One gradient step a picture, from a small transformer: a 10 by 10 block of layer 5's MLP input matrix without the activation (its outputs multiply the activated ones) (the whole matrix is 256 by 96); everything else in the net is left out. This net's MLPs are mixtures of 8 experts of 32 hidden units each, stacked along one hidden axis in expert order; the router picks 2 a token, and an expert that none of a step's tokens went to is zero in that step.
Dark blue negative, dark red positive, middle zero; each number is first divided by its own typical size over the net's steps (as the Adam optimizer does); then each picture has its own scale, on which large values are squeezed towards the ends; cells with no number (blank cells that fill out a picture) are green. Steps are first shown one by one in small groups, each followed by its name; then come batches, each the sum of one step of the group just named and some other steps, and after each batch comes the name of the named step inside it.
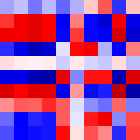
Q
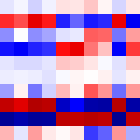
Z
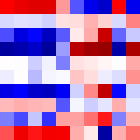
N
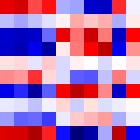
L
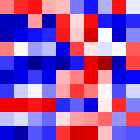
Z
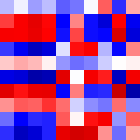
Q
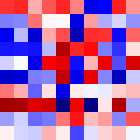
Z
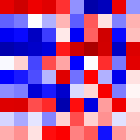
N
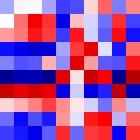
Q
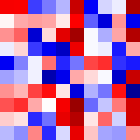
Q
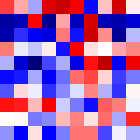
Z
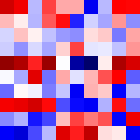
Z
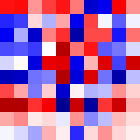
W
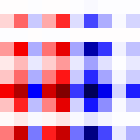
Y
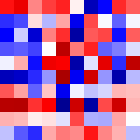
W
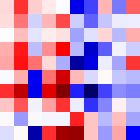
Y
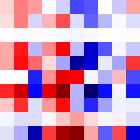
Y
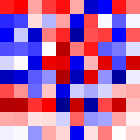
W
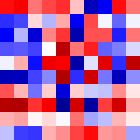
W
